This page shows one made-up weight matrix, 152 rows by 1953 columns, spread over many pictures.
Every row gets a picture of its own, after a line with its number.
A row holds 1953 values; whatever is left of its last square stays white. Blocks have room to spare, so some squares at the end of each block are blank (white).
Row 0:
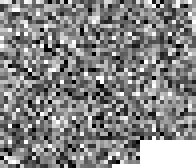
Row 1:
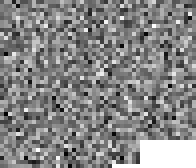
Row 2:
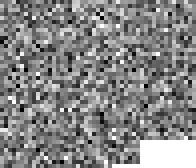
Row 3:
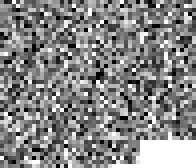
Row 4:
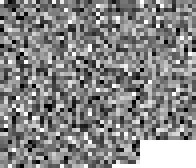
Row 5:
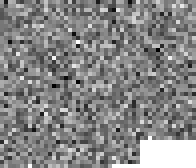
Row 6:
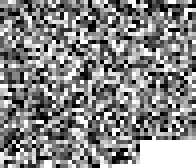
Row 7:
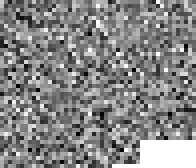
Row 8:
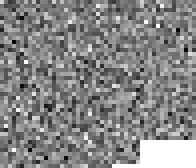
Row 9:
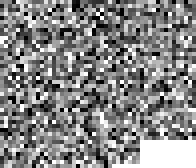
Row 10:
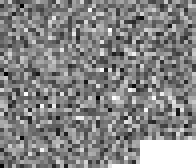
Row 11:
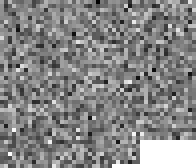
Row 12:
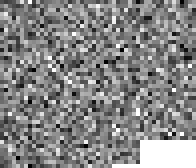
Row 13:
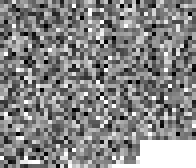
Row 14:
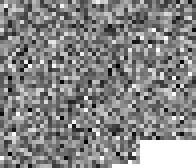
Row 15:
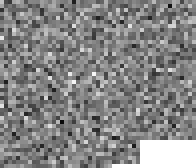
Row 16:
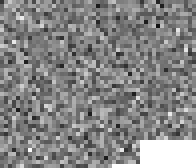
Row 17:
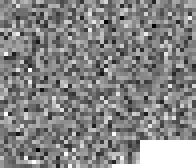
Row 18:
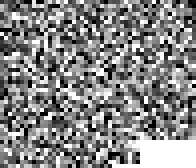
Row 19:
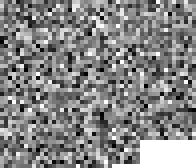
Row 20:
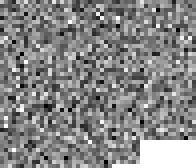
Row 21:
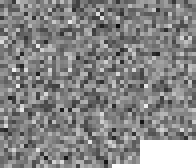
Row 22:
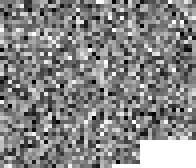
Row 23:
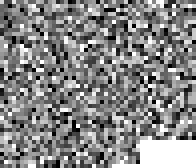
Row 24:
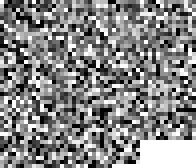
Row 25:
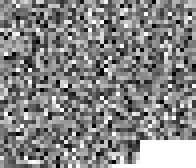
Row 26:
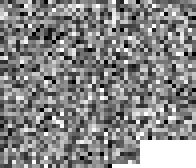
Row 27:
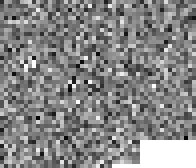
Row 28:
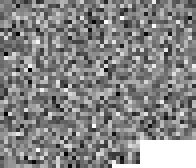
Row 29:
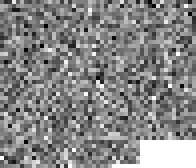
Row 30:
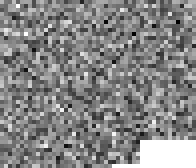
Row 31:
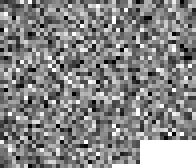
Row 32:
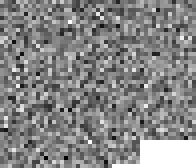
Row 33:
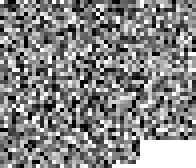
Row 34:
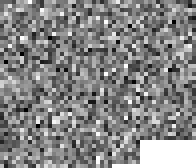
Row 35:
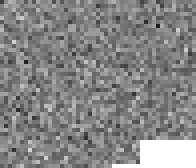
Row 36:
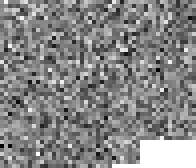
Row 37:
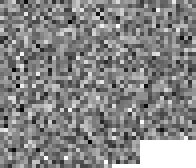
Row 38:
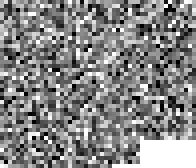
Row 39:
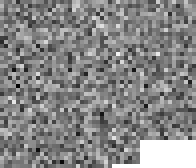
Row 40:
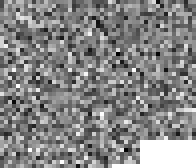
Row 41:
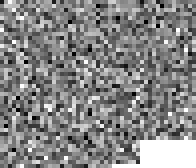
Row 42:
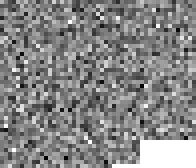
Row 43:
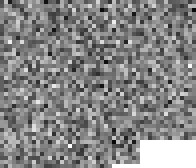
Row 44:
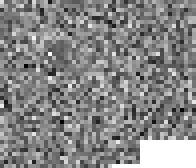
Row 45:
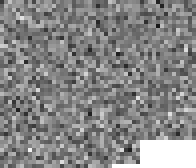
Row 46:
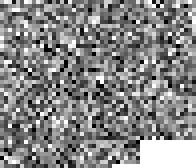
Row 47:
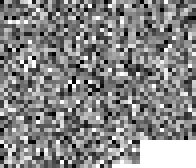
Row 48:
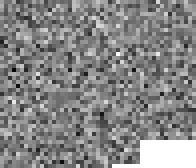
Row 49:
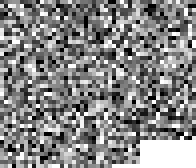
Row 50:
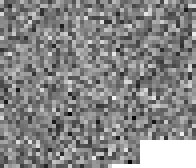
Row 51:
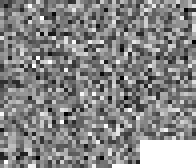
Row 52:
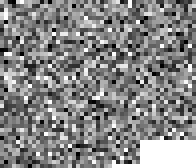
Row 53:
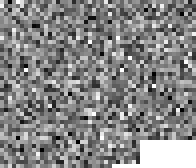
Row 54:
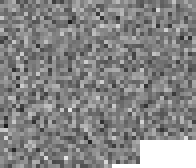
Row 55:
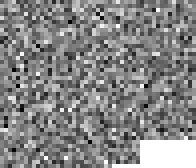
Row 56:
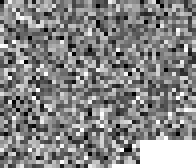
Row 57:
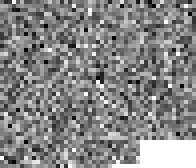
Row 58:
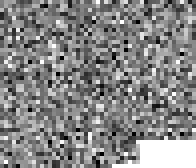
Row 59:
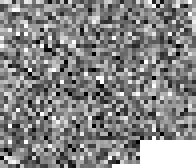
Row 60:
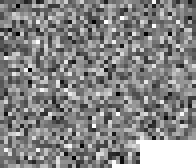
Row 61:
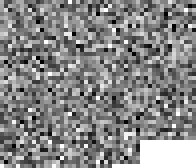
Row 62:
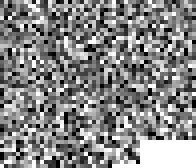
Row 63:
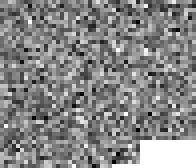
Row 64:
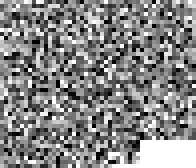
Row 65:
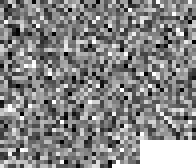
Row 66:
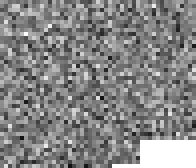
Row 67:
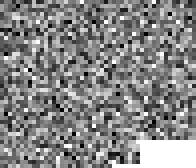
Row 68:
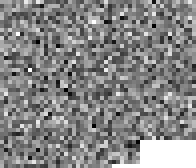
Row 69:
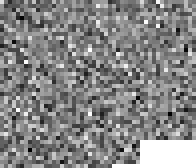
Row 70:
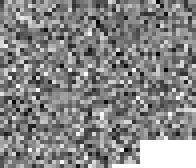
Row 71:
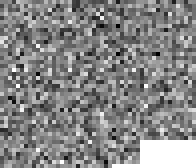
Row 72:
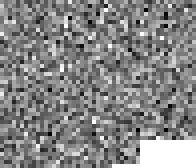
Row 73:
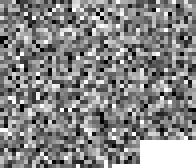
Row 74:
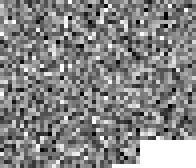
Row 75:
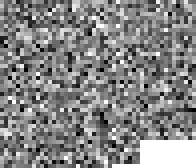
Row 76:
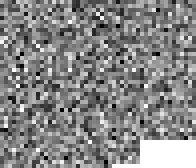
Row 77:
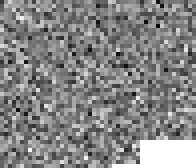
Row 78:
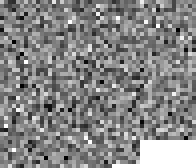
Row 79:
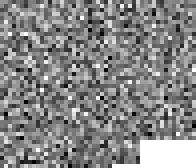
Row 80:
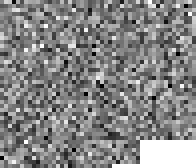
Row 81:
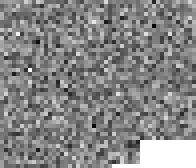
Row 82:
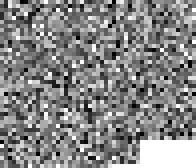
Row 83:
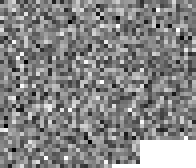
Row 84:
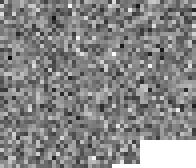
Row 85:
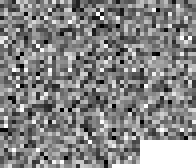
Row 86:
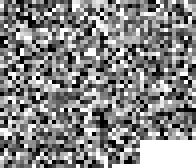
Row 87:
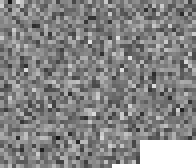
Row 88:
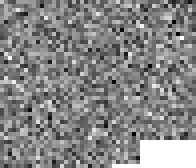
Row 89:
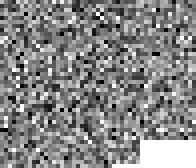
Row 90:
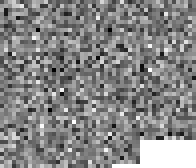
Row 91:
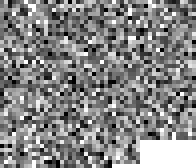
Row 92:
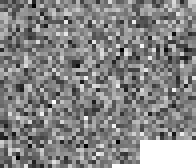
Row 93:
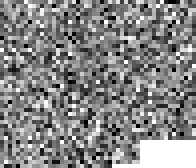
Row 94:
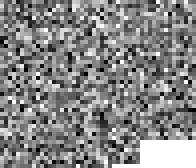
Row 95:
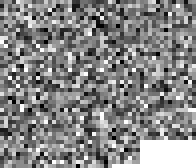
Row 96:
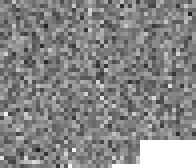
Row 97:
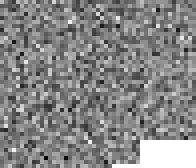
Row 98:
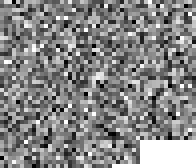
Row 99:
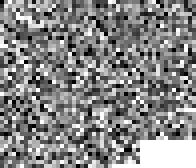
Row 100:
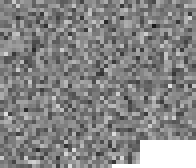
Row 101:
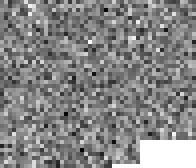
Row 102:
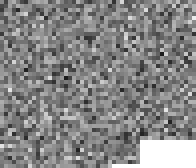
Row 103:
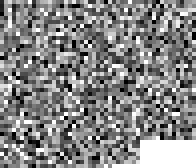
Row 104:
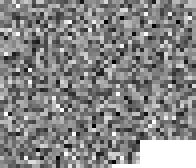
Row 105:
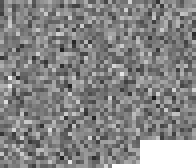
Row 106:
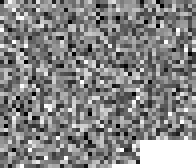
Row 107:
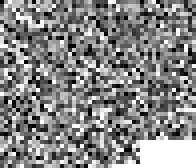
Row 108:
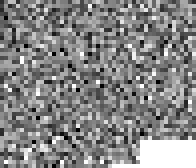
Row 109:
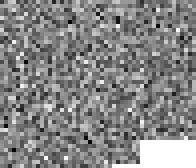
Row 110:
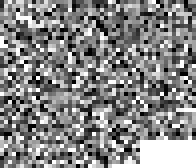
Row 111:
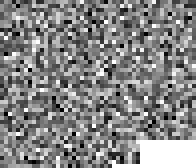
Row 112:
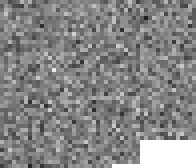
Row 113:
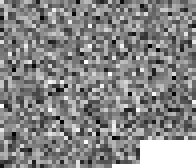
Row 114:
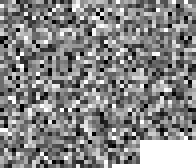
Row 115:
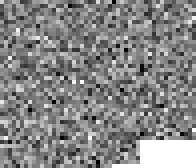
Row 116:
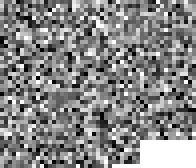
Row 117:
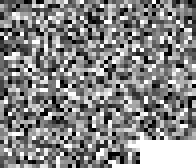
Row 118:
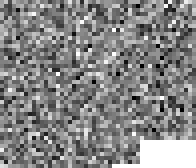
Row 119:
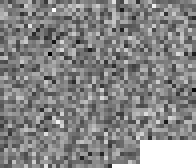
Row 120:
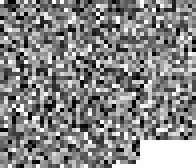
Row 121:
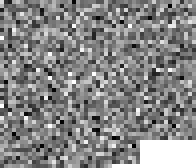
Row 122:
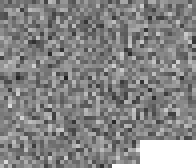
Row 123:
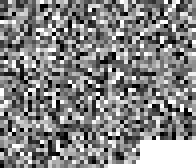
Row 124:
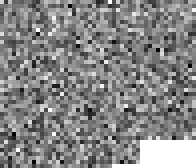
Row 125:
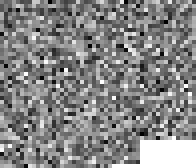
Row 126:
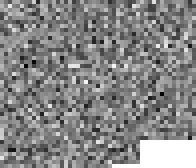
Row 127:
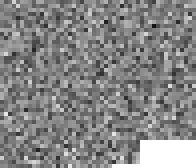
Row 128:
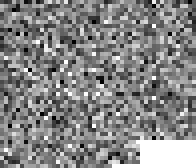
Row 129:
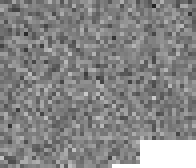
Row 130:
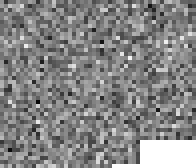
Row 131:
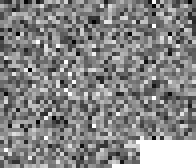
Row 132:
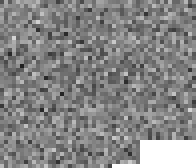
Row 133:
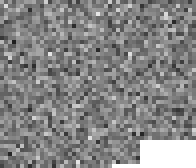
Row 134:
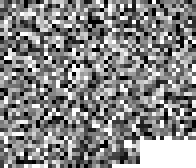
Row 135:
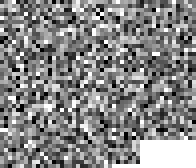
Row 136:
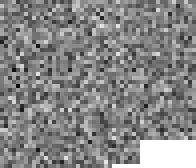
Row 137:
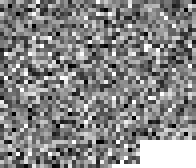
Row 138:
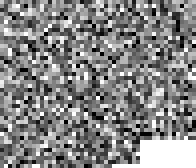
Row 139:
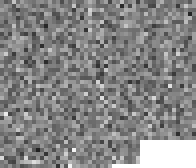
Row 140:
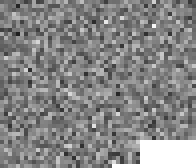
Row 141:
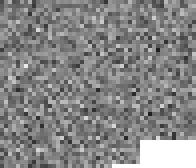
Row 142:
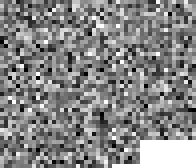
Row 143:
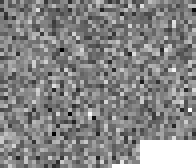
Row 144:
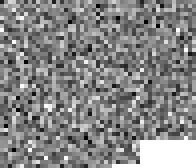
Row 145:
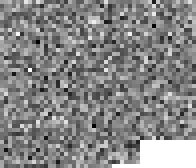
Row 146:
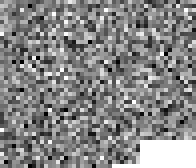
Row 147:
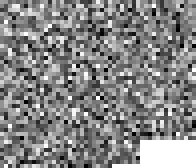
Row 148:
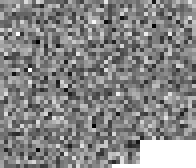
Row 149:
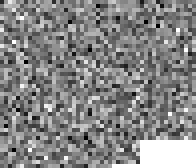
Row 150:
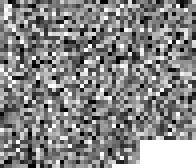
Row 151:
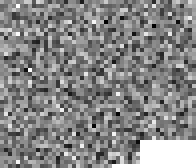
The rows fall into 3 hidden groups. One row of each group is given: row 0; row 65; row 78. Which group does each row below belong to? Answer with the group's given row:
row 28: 0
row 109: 78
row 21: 78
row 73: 78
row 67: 0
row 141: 65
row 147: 0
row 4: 78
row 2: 78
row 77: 78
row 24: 78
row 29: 0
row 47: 65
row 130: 65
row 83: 78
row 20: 78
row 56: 78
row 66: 0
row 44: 65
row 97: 78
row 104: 0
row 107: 78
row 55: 78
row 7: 78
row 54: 78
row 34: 65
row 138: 0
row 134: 0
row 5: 65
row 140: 0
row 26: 65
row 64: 0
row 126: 65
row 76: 78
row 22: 65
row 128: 0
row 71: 78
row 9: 78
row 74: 65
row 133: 65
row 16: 78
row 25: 0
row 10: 65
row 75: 78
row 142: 78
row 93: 65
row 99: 78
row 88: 65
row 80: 0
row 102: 65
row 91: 65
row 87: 65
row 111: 0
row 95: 78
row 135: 78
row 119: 65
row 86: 78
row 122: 65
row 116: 78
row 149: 78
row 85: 78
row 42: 78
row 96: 0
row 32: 78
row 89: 78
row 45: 78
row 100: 0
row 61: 65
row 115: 65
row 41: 78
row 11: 65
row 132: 65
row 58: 65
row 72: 65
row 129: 0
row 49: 65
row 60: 0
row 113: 65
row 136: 78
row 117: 0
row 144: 78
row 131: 0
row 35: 78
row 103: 65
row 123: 65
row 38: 65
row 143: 65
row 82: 65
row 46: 0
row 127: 0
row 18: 0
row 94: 78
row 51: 65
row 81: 0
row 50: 65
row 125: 65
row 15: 65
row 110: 78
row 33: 78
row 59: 0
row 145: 0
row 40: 78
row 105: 65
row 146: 65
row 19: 78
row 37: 78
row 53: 65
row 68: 0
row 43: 65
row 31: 65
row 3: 0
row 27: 65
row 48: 78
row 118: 65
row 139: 0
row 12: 65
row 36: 65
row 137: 65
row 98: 0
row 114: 78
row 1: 0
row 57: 0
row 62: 65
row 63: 65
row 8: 78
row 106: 78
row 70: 78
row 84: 65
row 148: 0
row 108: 65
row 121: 65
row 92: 65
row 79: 0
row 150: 65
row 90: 65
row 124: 65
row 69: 78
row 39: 78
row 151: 0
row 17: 0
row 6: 65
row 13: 0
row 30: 0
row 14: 65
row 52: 65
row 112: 65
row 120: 78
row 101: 65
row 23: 65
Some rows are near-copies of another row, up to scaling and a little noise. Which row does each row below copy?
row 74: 72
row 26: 119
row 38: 118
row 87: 53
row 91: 101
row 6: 63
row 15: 121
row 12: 31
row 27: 47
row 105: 103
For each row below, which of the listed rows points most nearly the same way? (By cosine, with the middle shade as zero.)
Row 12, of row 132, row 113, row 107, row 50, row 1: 50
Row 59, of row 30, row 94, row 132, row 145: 145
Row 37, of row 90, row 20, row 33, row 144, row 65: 144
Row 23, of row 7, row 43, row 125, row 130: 125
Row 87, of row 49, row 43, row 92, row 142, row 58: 49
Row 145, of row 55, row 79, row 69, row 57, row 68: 68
